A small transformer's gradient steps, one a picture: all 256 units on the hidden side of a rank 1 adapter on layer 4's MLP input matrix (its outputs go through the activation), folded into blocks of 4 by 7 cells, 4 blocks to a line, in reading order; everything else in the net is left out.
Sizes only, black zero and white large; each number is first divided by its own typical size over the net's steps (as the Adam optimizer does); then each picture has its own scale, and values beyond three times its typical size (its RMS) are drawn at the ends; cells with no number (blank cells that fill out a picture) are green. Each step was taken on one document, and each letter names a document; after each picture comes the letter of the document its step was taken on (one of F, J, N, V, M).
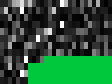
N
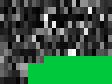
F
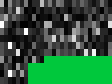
F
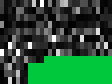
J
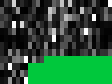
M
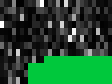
J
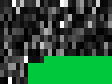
N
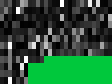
N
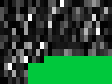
M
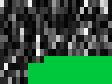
F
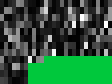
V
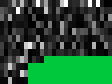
N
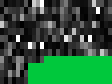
J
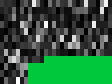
F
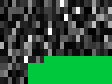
N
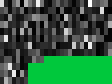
F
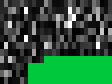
V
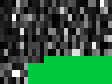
F
